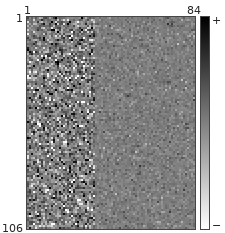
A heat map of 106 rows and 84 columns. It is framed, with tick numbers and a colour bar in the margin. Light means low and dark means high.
A few values lie far out on both sides of the bulk. The right part is calmer, past a seam about 40% of the way across. No regular stripes run through it. The texture is fine-grained noise. There is no overall slope. Neither half mirrors the other.
